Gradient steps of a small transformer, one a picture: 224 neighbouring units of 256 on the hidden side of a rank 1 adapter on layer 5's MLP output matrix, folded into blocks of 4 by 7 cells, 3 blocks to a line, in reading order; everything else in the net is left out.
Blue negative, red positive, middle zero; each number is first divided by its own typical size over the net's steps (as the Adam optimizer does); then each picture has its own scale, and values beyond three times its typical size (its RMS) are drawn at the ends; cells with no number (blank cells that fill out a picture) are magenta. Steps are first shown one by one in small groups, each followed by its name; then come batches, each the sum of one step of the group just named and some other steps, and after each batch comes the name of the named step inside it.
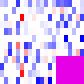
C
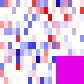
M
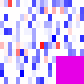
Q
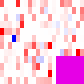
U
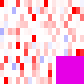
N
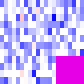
C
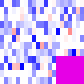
M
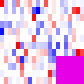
N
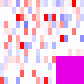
C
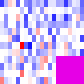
Q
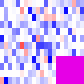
M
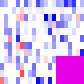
C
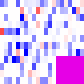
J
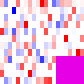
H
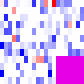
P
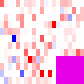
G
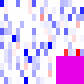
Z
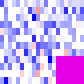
J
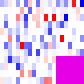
J
